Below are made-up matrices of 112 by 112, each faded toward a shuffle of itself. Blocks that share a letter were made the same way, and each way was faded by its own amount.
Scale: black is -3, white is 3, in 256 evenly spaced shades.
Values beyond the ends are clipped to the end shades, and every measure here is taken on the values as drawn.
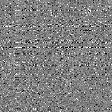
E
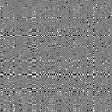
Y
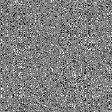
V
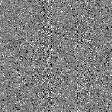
V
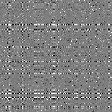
Y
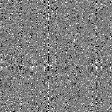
V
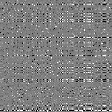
Y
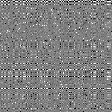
Y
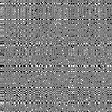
Y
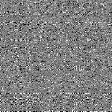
E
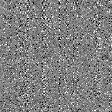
V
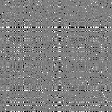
Y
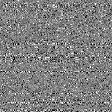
E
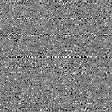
E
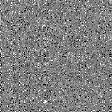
V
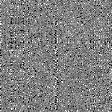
V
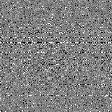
E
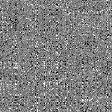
V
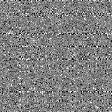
E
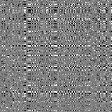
Y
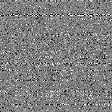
E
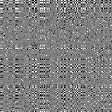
Y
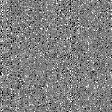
V
